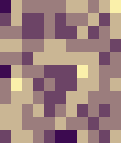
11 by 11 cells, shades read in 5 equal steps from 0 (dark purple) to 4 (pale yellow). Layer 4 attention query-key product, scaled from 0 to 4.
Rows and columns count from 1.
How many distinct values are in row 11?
4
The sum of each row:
26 20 19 25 26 21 25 24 23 24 19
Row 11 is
1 3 3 2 1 0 0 3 2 1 3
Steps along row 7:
up down down up down same up same down up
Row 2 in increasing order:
1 1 1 1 1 2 2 2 3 3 3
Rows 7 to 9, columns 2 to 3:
4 3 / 3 3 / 3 2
